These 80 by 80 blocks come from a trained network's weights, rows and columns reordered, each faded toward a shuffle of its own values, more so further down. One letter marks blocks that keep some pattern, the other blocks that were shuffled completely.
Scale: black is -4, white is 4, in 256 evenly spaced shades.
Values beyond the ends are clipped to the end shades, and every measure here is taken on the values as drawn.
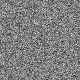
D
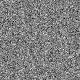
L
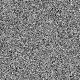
D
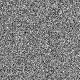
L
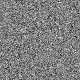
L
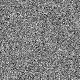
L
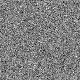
D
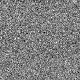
L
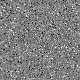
D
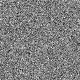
D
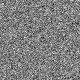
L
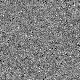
D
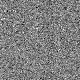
L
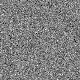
D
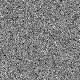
D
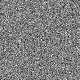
L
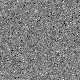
D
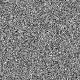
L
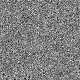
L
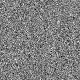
D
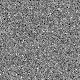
D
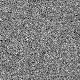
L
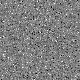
D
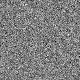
D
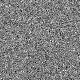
L
